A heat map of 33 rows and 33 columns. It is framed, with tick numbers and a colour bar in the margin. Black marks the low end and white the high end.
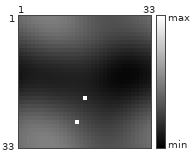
Ninth with the lowest average: middle right. Lone odd cells: 2, each higher than its neighbours. Ninth with the highest average: bottom left.
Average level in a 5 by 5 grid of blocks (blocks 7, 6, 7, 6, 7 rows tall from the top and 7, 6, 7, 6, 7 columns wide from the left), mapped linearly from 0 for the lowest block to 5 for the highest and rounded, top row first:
45433 | 22211 | 11100 | 33212 | 55434
